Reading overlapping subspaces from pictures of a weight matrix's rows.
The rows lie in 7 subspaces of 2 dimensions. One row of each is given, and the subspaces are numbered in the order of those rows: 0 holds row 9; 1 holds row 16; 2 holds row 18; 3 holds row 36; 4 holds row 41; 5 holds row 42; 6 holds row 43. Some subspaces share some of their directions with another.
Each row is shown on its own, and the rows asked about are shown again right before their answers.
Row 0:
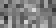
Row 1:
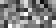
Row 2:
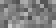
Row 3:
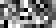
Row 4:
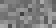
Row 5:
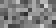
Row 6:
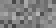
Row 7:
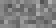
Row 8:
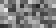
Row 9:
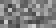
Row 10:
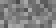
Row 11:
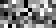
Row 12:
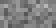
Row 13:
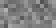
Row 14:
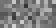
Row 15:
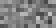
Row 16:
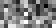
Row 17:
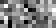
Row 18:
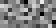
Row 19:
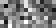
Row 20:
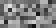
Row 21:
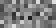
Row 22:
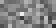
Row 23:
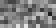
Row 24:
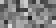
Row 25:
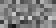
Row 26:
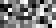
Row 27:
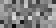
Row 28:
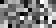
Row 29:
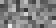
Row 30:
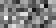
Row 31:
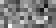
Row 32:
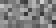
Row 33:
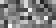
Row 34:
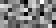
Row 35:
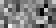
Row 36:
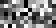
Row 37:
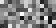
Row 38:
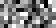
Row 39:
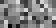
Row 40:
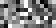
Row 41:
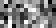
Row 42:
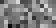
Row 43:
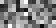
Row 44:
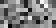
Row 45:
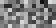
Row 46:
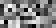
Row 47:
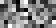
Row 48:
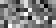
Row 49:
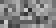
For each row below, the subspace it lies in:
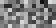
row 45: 0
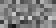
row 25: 3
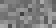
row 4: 1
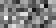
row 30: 4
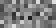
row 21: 3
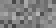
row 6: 3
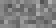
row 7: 0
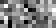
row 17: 4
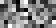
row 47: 6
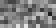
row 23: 5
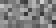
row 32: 2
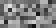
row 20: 0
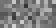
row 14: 3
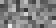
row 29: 6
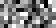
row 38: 4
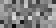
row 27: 3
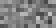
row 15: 5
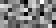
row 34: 2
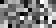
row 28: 1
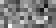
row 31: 2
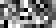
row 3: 0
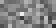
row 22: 1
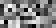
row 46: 0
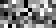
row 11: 3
